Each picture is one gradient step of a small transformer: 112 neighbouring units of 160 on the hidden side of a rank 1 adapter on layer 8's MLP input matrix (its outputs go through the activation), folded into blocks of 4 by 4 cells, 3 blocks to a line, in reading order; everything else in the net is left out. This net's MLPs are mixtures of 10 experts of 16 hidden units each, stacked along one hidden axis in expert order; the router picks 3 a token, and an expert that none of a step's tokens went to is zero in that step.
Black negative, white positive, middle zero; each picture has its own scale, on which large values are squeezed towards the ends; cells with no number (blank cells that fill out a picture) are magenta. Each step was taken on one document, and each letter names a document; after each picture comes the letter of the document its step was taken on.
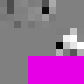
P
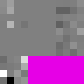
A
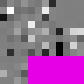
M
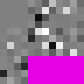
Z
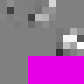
P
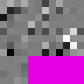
M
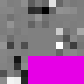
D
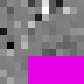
D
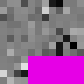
M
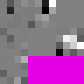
P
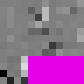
A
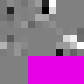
P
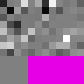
M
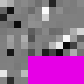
M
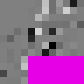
Z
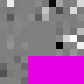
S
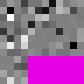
D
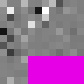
D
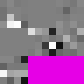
A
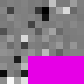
D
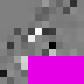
Z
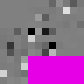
Z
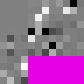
Z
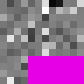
D
